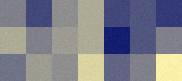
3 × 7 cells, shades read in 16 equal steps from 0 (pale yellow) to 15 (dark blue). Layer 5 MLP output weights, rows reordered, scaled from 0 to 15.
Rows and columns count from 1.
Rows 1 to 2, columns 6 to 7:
11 13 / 11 8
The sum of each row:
68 58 42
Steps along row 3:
down up down up down down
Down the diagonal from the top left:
8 8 7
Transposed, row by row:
8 5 9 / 12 8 6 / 7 6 7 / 5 5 2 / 12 15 10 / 11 11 8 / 13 8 0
